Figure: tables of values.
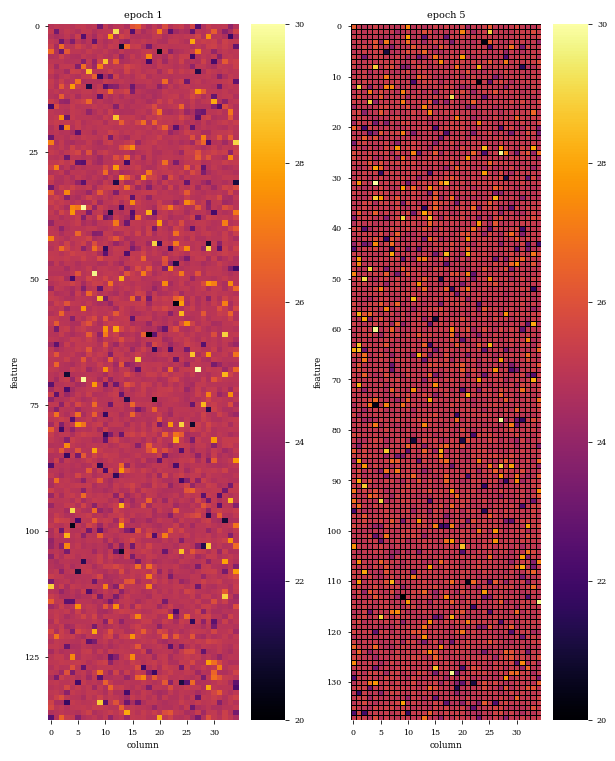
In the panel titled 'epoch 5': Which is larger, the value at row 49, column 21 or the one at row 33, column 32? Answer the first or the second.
the first
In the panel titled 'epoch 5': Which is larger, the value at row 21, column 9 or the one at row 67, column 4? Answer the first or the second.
the first
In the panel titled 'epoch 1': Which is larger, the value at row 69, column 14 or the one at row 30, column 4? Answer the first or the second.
the first
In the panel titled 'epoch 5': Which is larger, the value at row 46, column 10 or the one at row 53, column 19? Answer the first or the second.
the first
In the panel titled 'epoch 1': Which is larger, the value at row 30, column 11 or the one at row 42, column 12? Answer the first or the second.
the second
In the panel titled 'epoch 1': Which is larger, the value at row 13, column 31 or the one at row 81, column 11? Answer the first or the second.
the first
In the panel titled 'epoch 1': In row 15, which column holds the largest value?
30
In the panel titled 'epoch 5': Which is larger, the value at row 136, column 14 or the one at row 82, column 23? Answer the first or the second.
the first
